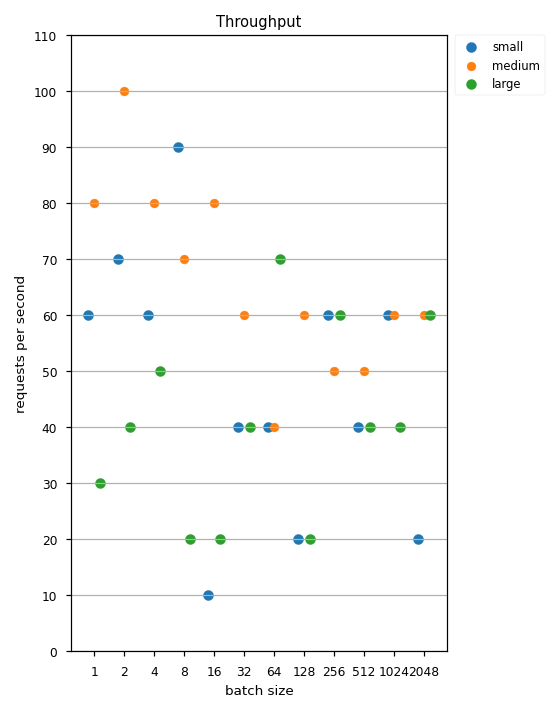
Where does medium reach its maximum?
2
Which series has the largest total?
medium
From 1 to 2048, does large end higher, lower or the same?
higher
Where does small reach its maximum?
8
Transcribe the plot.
Title: Throughput
x-axis: batch size, ticks 1 2 4 8 16 32 64 128 256 512 1024 2048
y-axis: requests per second, ticks 0 10 20 30 40 50 60 70 80 90 100 110
Legend: small, medium, large
Values:
small: 60 70 60 90 10 40 40 20 60 40 60 20
medium: 80 100 80 70 80 60 40 60 50 50 60 60
large: 30 40 50 20 20 40 70 20 60 40 40 60
